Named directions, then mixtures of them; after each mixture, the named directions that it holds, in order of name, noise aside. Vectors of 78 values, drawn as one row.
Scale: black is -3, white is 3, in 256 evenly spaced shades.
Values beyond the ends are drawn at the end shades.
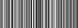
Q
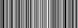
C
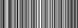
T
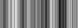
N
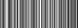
T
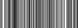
C, N, Q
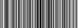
T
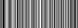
T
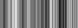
N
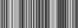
N, Q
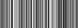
C, N, Q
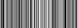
C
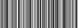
C, T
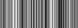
N, Q, T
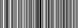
Q, T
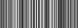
N, Q, T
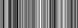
N, Q, T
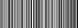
Q, T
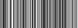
N, Q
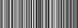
Q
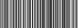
Q, T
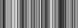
N, T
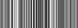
N, Q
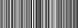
Q
